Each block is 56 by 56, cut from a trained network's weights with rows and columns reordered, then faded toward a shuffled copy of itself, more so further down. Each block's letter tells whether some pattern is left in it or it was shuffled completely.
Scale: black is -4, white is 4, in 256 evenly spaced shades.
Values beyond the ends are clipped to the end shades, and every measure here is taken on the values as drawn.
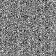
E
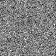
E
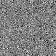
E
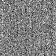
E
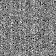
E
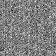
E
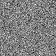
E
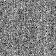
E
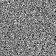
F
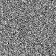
E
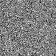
F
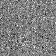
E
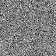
F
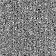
E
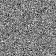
F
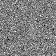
F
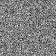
E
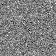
F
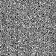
E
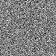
E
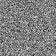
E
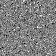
F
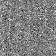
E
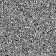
F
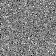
F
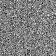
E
